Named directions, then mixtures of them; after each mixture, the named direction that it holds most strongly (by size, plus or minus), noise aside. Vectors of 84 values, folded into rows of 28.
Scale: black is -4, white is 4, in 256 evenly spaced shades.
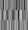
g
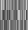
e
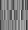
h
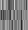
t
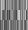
e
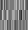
g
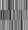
t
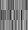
t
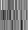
t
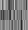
t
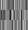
t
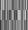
e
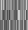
e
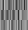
g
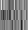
t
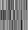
t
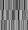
g
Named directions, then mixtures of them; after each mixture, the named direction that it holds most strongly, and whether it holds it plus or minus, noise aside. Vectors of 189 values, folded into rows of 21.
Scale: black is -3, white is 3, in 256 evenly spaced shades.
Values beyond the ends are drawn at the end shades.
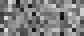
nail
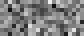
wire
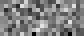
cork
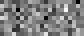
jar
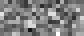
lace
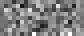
cork, minus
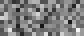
jar, plus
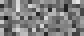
jar, minus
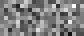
cork, plus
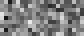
nail, minus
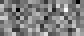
jar, plus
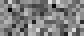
wire, plus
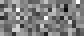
jar, minus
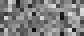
nail, plus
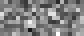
lace, plus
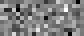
jar, plus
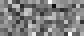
wire, plus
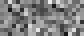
wire, plus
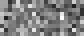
nail, minus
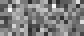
wire, minus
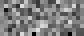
cork, plus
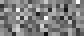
jar, minus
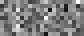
jar, minus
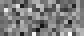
cork, minus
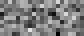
lace, minus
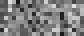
nail, plus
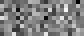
jar, plus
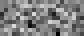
lace, minus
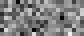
nail, plus
